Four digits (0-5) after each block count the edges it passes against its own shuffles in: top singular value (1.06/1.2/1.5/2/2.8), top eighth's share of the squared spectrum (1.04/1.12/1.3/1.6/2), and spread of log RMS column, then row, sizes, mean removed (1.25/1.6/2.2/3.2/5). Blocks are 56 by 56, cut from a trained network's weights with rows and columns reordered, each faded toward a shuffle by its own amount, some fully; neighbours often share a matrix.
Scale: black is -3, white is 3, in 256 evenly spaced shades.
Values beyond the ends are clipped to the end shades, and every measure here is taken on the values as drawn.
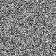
3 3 1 1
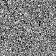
0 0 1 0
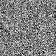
2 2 0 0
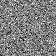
0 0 0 0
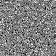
0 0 0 0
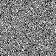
0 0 0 0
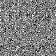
2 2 1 1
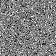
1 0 0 0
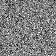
1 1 0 0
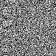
2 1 0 0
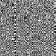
4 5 3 1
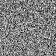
0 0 0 0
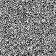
2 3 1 0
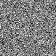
1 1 0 0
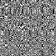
3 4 2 2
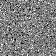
0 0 0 0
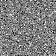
0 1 0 0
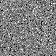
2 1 0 0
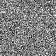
1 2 0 0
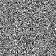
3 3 1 1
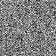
2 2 0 0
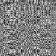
4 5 3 0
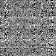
3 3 3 0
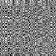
4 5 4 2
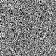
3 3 1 0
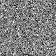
1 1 0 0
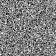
0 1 0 0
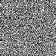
3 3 1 1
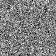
1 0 0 0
